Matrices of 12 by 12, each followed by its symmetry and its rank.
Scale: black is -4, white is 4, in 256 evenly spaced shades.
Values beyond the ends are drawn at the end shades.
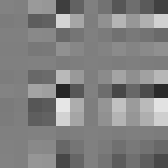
neither, rank one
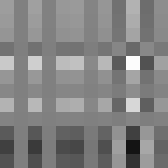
neither, rank one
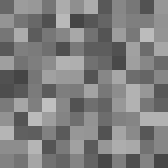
neither, full rank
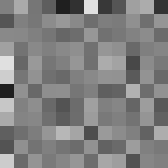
antisymmetric, rank two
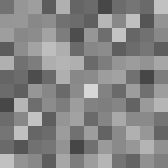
symmetric, full rank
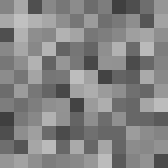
symmetric, full rank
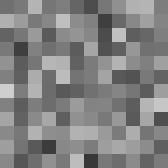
neither, full rank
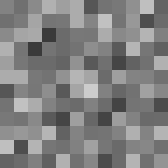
symmetric, full rank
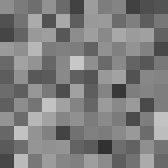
neither, full rank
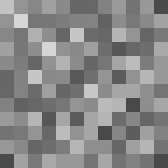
symmetric, full rank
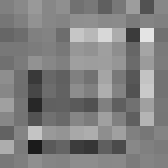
antisymmetric, rank two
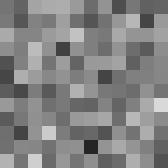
neither, full rank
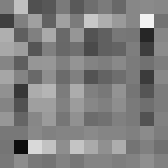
antisymmetric, rank two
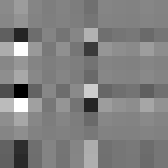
neither, rank one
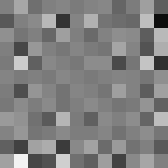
antisymmetric, rank two
